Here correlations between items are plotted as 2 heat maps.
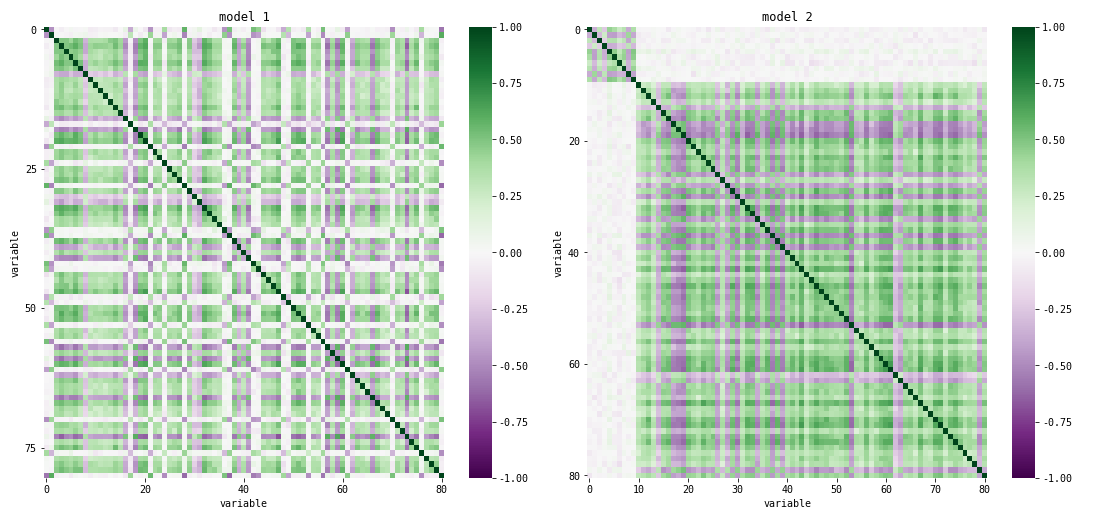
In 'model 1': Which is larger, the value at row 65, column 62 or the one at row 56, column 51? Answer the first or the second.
the second
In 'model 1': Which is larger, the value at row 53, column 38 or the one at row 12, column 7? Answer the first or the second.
the second
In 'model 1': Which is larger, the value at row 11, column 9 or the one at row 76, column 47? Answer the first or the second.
the first
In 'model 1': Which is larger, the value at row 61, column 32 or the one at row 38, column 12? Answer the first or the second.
the second
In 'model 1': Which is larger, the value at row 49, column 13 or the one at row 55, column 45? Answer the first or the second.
the second
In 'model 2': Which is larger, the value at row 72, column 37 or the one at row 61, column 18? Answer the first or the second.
the first
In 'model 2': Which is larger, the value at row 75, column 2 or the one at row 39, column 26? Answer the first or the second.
the second
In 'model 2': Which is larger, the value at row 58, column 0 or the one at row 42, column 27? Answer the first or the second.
the second
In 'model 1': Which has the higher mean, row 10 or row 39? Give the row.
10
